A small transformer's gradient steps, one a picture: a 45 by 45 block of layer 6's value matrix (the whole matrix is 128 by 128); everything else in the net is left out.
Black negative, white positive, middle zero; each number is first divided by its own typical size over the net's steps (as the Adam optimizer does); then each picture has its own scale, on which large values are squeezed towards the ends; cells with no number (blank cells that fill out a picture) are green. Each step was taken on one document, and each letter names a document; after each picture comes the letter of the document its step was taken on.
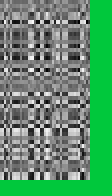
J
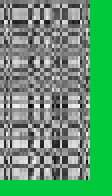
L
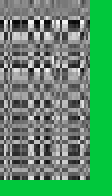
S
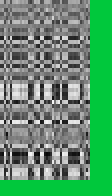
S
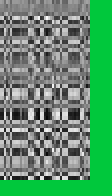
J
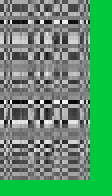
J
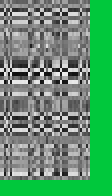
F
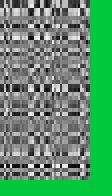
L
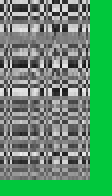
F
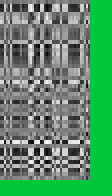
S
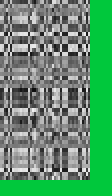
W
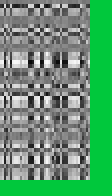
L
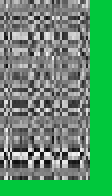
J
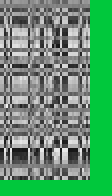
F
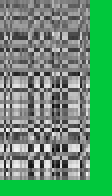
L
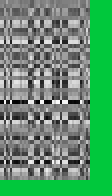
S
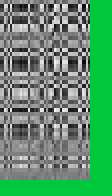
F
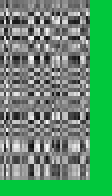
L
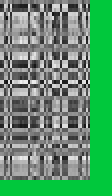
F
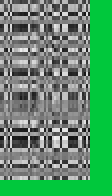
W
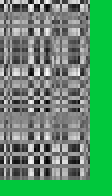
S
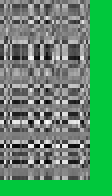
S
